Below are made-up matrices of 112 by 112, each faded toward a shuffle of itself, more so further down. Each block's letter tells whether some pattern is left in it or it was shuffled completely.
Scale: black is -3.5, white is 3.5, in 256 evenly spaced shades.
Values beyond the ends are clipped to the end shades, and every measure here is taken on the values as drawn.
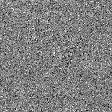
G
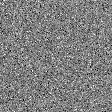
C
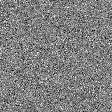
C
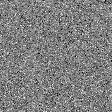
C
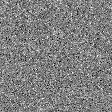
C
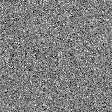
G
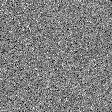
C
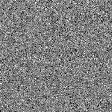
G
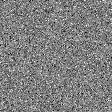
C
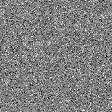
G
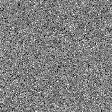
G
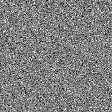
G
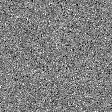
C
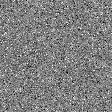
C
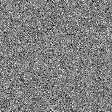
G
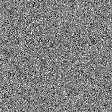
G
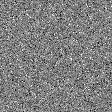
C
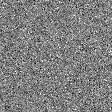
C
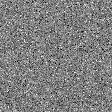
C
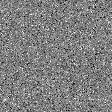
C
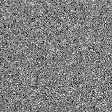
G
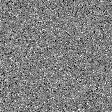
C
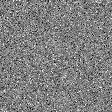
C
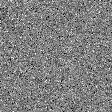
C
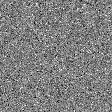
C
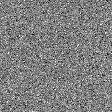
G
